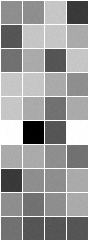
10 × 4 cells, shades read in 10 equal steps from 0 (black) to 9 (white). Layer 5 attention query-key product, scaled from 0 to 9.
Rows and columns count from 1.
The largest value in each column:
9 7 7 9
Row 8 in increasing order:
2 5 5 6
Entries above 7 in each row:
0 0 0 0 0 2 0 0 0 0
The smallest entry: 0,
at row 6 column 2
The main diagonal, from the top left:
5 7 3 5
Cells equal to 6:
9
